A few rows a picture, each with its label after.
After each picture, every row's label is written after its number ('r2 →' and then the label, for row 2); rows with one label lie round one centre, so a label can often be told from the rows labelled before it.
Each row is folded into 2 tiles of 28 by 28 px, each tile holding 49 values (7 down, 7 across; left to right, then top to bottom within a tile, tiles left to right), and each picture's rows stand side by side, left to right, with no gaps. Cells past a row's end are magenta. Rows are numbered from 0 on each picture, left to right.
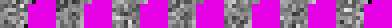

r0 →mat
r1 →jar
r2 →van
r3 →jar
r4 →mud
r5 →van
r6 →mat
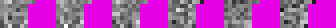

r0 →mud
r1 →mud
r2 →mud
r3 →mat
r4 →jar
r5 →mat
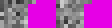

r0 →jar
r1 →mud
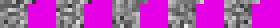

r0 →mat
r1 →mat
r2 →mud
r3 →van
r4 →van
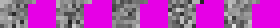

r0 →van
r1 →van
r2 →jar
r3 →mat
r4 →mud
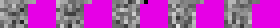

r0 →van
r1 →van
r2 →mat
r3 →mud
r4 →mud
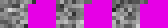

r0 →mat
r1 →jar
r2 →jar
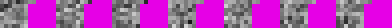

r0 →jar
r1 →mat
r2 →mat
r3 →van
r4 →van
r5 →mud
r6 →mud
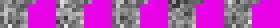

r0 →mud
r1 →mud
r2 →mud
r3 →jar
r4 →mud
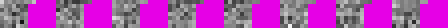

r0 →van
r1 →jar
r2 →van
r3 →jar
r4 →jar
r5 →mud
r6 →mud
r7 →van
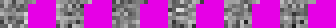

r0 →mud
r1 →van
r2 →jar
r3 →mat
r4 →van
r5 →van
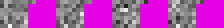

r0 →mud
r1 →mud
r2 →mat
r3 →mud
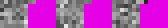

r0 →jar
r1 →mud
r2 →mat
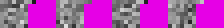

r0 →mat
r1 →mud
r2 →mat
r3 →van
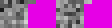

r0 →jar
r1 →van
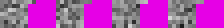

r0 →mat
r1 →jar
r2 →van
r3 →van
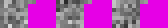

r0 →mud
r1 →jar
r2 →van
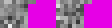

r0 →mud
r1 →van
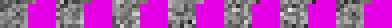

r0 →jar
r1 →jar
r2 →mud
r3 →van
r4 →mat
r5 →mat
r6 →jar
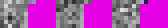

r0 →mud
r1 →jar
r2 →mat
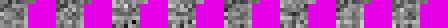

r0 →jar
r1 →jar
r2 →van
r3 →van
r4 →jar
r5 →van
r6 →jar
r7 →jar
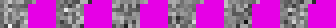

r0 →mud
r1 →mat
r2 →van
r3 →mud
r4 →van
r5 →mat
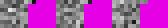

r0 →mat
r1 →mat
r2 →van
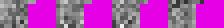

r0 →van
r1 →mud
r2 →mud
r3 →jar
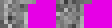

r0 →mud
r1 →jar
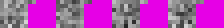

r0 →mud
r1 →jar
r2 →van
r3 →van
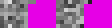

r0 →mud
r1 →mat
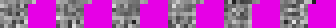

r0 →van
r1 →van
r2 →van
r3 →mud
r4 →jar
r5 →mat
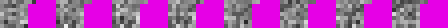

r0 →mat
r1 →mud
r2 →mud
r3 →mud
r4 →van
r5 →jar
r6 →van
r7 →jar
